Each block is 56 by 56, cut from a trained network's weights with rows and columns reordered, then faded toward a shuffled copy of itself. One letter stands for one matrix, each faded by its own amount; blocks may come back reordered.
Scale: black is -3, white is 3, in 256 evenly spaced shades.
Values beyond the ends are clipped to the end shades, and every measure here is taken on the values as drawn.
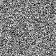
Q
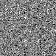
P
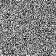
Q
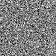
P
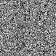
Q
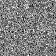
Q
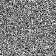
Q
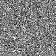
P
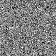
Q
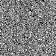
Q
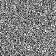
P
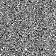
Q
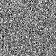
Q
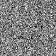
Q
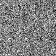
Q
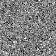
P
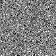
P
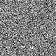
P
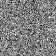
Q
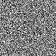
P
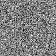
Q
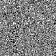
P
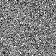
P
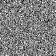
Q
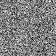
Q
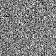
Q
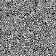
P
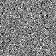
P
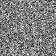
P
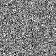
P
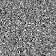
P
